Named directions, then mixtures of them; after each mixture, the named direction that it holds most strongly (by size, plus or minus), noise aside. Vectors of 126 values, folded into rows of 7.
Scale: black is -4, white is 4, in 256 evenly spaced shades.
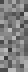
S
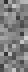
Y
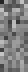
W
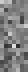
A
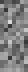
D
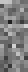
A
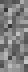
D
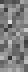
D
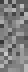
S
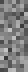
S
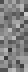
S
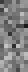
A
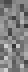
A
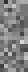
Y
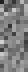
W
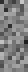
D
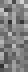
W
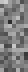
A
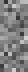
Y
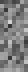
D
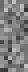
S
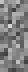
D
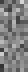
W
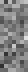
Y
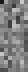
W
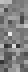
A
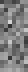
D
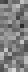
Y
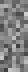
S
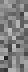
S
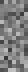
S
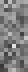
Y
